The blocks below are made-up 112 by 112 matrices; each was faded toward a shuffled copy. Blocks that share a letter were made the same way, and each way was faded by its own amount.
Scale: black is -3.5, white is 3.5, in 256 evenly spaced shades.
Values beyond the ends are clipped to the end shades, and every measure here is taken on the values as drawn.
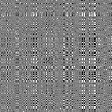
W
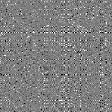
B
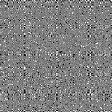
B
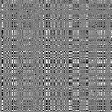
W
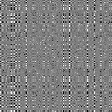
W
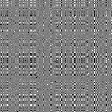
W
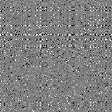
B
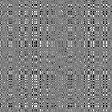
W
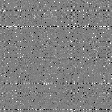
B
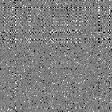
B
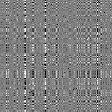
W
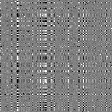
W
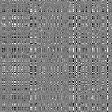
W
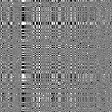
W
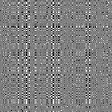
W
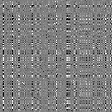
W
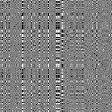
W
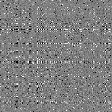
B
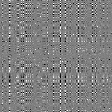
W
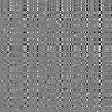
W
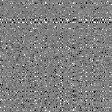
B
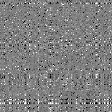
B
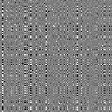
W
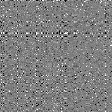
B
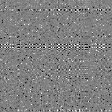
B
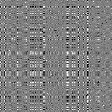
W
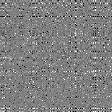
B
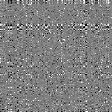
B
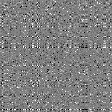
B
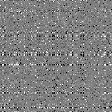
B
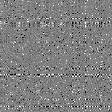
B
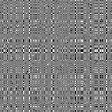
W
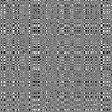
W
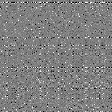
B
